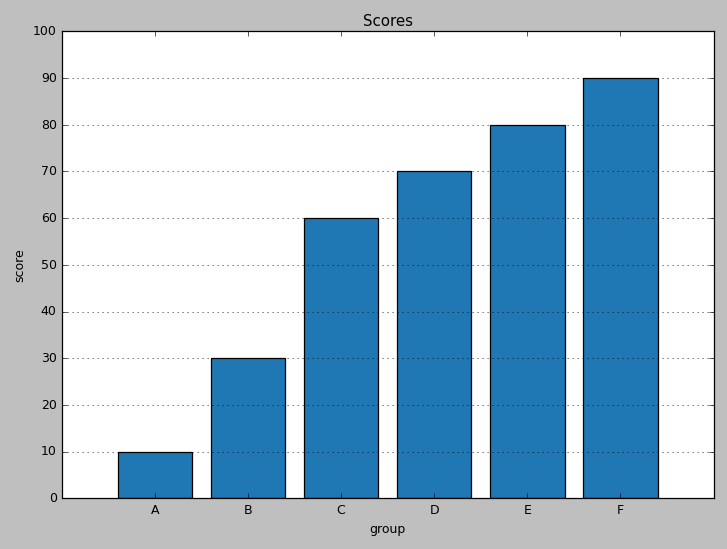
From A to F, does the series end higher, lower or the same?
higher
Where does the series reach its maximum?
F
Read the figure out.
Title: Scores
x-axis: group, ticks A B C D E F
y-axis: score, ticks 0 10 20 30 40 50 60 70 80 90 100
Values:
10 30 60 70 80 90
